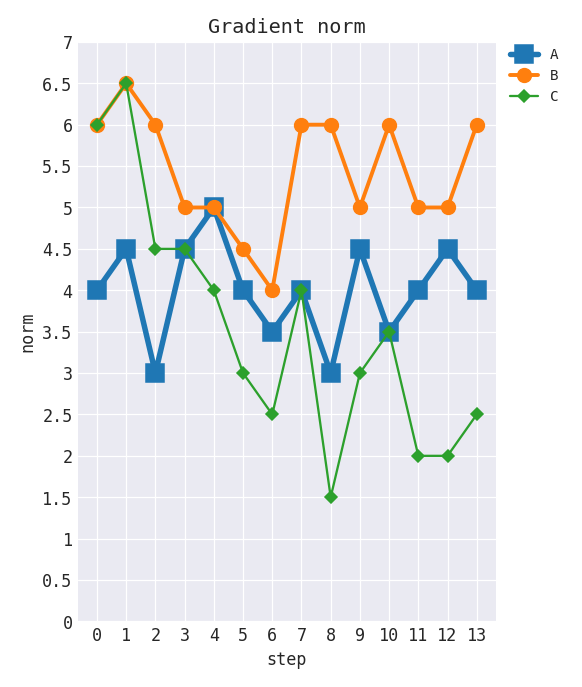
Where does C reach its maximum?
1
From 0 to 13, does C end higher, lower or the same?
lower
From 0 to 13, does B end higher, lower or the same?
the same
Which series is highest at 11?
B
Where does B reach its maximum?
1
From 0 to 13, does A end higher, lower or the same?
the same
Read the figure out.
Title: Gradient norm
x-axis: step, ticks 0 1 2 3 4 5 6 7 8 9 10 11 12 13
y-axis: norm, ticks 0 0.5 1 1.5 2 2.5 3 3.5 4 4.5 5 5.5 6 6.5 7
Legend: A, B, C
Values:
A: 4 4.5 3 4.5 5 4 3.5 4 3 4.5 3.5 4 4.5 4
B: 6 6.5 6 5 5 4.5 4 6 6 5 6 5 5 6
C: 6 6.5 4.5 4.5 4 3 2.5 4 1.5 3 3.5 2 2 2.5
